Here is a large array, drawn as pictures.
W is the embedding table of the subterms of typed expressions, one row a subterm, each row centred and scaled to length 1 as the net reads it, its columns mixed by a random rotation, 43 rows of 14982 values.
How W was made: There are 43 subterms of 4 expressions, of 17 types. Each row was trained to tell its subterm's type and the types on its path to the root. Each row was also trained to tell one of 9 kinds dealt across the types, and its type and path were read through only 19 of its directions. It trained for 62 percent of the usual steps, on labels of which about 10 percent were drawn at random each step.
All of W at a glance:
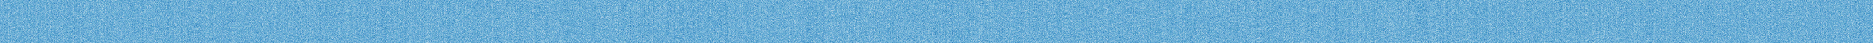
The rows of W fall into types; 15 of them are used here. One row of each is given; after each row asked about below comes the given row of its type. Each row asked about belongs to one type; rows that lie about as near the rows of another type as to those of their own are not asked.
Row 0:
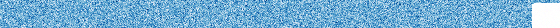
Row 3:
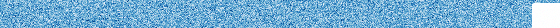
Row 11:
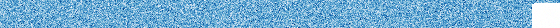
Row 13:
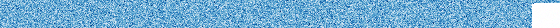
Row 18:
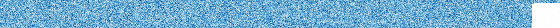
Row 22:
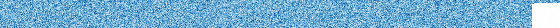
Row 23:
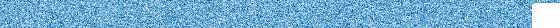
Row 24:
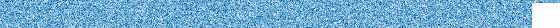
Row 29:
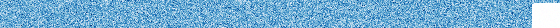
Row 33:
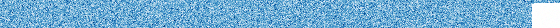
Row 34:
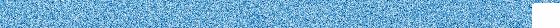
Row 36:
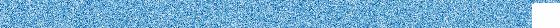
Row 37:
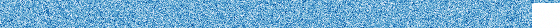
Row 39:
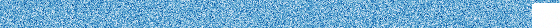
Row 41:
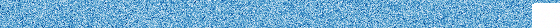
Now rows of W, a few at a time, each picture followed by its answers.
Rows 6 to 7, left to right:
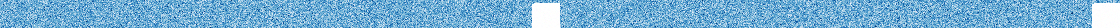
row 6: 36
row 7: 29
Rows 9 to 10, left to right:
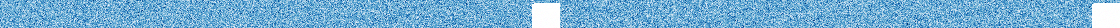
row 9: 39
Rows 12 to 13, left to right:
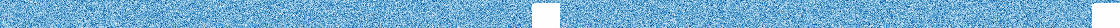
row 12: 13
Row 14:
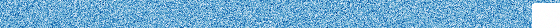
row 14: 3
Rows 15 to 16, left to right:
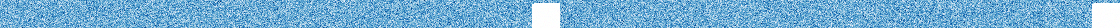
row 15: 29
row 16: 34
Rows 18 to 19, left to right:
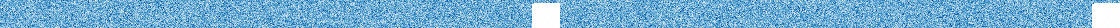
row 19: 29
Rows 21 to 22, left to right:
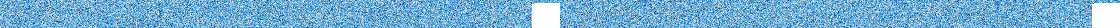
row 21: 0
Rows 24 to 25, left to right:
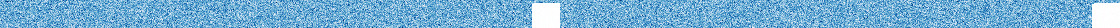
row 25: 23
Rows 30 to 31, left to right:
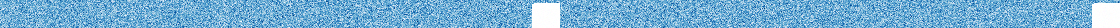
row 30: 23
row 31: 37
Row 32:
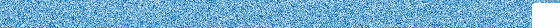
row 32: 23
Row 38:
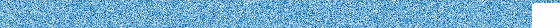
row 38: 13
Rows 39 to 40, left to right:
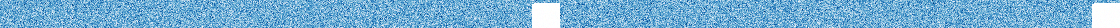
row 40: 36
